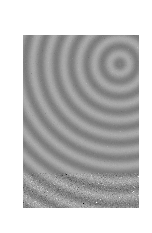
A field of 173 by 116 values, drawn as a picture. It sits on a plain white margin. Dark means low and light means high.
Rings: centred on the top right. Average level on the scale: 60%. Seam: horizontal, 80% of the way down, the top part calmer. Odd rows or columns: none. Slope: none.
